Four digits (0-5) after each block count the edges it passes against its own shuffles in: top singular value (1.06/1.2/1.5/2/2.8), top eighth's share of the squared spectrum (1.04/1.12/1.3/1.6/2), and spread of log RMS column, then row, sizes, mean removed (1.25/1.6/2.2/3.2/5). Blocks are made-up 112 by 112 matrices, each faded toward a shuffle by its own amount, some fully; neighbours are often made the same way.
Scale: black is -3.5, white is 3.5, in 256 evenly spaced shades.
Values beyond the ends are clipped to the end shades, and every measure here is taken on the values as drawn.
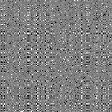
5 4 3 3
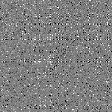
5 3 2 2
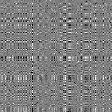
5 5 4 4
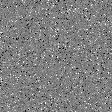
0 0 0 0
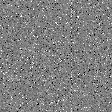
1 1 1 1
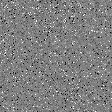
2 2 1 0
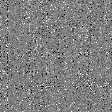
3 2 2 1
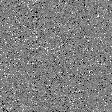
2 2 1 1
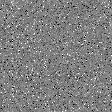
1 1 1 0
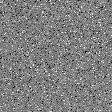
1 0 0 0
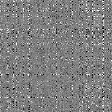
3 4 4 3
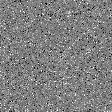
3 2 0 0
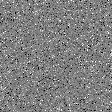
0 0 0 0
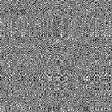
5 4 3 3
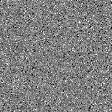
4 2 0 1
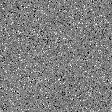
2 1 0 0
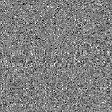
4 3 2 2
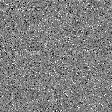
3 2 0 0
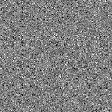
4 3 2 2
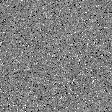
0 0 0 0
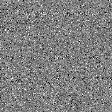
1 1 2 2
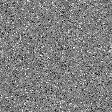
0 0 0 0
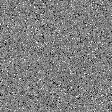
0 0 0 0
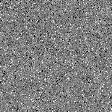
0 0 0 1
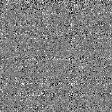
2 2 3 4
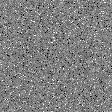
0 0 0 0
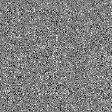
1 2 3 3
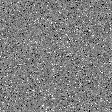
0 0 0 0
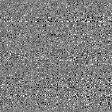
2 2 3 4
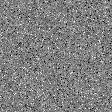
0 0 0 0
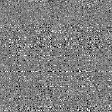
2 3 3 4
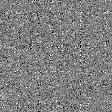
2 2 2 2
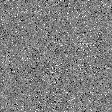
1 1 1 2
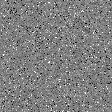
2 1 0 0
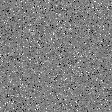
1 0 0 0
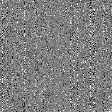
2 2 3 0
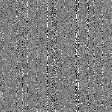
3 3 4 0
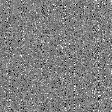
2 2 3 0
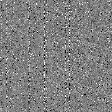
2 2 3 0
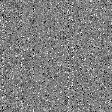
1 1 3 0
